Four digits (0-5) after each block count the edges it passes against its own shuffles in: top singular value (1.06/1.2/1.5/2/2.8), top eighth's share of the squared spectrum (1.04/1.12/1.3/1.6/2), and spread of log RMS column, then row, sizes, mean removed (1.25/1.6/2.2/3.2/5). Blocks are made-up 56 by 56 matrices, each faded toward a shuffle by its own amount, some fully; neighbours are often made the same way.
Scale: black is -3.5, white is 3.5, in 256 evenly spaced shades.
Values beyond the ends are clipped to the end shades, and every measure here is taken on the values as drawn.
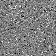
0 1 0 0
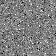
0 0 0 0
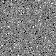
0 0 0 0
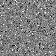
0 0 0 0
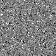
1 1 0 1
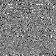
2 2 0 2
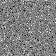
0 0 0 0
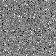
0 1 0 1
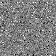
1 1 0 2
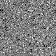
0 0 0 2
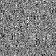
3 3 1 1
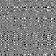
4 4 2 3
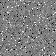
1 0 0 0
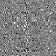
4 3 2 2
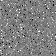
0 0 0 0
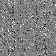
1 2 2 0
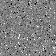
0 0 0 0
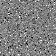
0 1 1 0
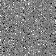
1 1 2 0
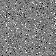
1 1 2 0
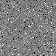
1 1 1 0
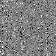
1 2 2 0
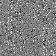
2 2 2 0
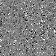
1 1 2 0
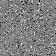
1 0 0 0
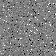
0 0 0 0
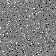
2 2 1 0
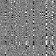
4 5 3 1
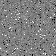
2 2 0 0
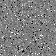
1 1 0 0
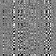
5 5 4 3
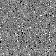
2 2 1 1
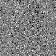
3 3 2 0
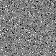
1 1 0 0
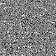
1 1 0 1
